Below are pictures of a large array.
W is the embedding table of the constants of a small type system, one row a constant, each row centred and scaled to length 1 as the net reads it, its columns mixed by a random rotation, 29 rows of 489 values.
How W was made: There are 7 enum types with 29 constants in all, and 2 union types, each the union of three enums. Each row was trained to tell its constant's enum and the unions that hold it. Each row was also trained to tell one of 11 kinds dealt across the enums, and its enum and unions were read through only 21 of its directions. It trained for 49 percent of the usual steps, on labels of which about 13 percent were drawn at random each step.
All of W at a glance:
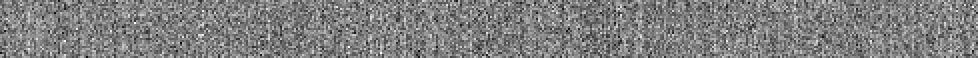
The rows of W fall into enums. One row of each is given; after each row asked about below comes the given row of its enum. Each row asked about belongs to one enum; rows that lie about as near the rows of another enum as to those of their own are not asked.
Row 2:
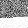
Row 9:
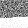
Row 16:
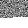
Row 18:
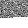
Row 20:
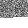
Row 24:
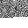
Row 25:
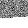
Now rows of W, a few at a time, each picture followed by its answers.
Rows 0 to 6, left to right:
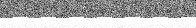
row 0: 9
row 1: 16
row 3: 24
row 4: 25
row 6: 20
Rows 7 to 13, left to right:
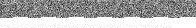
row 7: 24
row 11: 24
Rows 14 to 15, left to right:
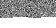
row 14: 16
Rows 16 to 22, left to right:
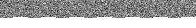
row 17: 18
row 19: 25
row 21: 20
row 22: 24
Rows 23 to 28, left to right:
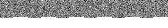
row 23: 9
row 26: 9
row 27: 20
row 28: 20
